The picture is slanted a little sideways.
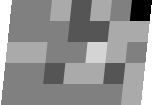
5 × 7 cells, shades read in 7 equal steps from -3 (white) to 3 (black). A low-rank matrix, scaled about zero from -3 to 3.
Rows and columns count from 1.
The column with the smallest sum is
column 5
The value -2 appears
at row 3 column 5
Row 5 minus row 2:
0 0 0 -1 -1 1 0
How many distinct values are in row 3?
3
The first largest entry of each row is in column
7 4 3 3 1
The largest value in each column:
0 0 1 1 1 1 3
